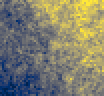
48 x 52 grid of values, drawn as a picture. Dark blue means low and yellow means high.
The texture is blotchy. The top right is the ninth with the highest average. No regular stripes run through it. No row or column stands out. The field climbs toward the top right. The bottom left is the ninth with the lowest average.
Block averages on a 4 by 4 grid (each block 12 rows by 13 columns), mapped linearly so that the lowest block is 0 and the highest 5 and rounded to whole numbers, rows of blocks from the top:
2 3 5 5 / 1 2 4 5 / 1 2 3 4 / 0 1 2 3
